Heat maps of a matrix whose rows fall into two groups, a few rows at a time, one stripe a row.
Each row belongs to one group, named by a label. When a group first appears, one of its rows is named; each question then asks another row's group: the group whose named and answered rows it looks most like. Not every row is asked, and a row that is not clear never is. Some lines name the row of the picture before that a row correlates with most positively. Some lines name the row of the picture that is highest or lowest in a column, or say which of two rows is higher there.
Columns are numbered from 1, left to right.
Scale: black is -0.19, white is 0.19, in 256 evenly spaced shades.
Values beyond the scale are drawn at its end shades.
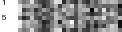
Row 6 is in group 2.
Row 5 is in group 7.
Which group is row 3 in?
7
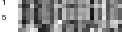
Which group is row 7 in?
2
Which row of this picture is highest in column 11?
6
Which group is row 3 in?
7
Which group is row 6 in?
7
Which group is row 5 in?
7
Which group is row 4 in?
7
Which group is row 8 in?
2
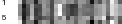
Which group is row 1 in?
7
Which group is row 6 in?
7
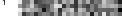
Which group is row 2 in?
2
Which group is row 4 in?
7
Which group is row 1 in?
7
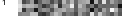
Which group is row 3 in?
7
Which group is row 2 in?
2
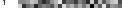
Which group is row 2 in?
7
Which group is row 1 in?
2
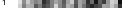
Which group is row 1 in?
2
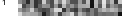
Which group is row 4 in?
2
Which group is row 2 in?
7
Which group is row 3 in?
2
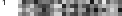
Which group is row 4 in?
2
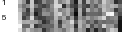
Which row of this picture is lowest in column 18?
8
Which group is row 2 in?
2
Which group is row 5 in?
7
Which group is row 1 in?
7
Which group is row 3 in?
7
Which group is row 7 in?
7
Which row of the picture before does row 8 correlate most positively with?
3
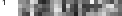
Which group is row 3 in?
2
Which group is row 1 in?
2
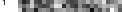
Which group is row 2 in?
2
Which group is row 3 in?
7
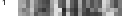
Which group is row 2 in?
2
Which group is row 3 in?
2
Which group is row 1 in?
2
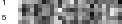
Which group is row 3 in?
7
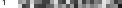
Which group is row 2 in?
7
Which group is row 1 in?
2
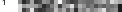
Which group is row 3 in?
7
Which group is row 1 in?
7
